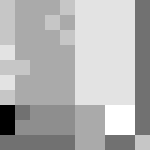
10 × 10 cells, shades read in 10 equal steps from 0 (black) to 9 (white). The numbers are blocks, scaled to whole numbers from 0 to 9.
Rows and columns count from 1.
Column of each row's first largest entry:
6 6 6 1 6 1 6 8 8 10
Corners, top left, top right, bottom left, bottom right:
7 4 4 7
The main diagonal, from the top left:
7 6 6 6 6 8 8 9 9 7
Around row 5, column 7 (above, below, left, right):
8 8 8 8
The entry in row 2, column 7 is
8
